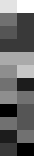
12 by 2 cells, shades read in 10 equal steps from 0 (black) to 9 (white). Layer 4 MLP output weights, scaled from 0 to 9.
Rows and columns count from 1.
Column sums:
44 43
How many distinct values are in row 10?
2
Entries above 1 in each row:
2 2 2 2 2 2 1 2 1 2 1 1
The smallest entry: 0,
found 2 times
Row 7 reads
4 1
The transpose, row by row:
8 4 3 2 6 5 4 5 0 4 1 2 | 9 2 2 2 6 7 1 4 3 3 4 0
